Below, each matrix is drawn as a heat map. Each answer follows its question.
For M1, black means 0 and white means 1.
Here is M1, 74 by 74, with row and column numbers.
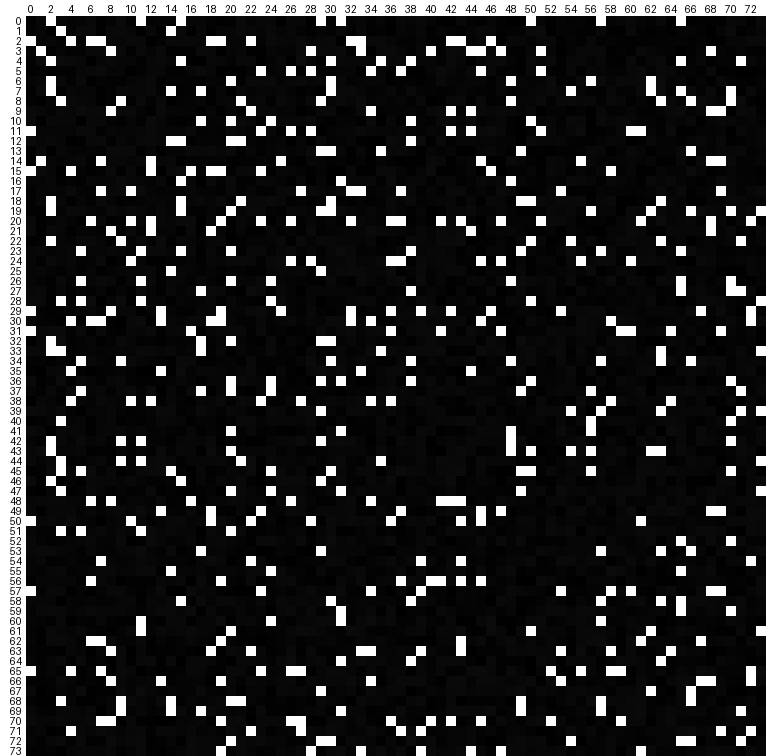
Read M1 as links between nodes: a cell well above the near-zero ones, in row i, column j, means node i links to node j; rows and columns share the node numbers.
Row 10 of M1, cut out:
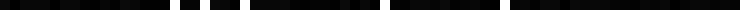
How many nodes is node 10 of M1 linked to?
5
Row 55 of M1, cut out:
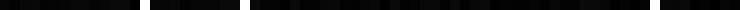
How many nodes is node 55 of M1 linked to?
3
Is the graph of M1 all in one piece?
yes
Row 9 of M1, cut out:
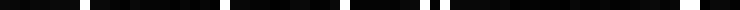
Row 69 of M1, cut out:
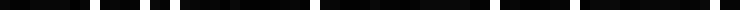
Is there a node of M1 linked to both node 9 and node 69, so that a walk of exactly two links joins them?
no
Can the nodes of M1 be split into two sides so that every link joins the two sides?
yes
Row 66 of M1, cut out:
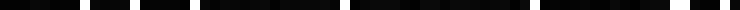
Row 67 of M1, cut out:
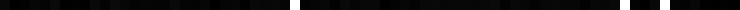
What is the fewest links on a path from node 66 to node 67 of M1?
1
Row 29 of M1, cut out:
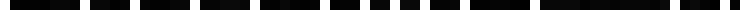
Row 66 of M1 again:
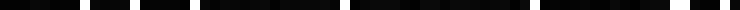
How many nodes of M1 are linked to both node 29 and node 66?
6
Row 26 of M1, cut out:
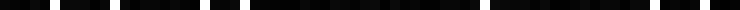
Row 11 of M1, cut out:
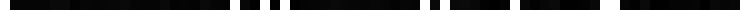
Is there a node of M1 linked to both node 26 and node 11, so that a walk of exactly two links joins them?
no
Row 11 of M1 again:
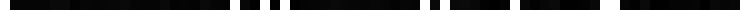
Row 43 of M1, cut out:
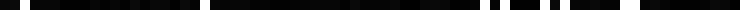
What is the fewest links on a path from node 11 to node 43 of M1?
3
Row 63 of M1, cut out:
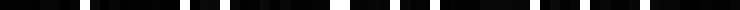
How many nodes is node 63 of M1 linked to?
10
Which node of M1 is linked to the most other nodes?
node 20
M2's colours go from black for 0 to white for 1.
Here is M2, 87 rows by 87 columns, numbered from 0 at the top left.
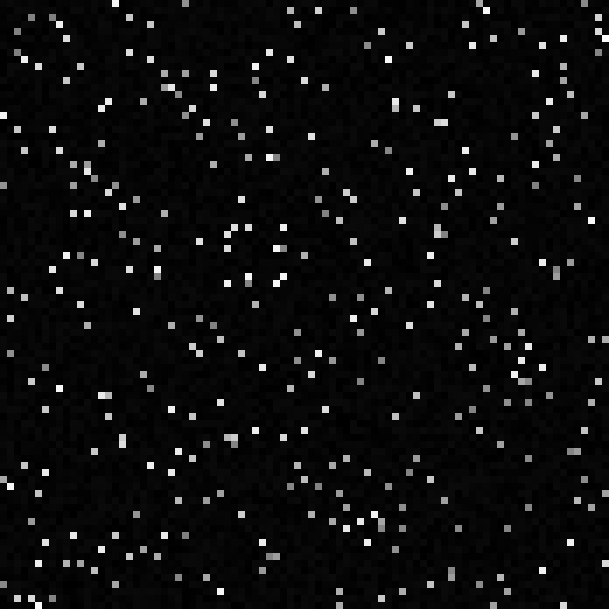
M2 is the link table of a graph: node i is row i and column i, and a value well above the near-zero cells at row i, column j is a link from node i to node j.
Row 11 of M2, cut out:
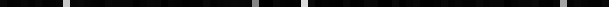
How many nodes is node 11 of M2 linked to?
4
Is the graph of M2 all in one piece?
no
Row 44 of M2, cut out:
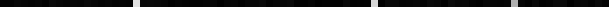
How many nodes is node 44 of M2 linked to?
3
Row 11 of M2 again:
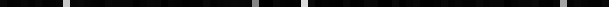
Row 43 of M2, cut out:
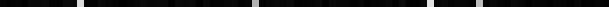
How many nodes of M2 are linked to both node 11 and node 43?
1
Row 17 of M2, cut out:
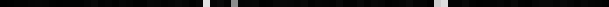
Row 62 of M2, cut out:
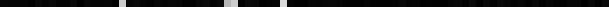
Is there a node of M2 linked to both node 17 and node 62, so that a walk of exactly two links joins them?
yes
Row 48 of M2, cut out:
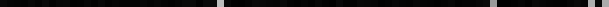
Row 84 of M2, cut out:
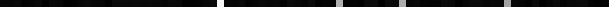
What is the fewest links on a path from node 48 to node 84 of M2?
1
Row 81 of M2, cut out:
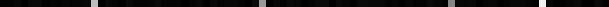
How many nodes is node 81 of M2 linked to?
4
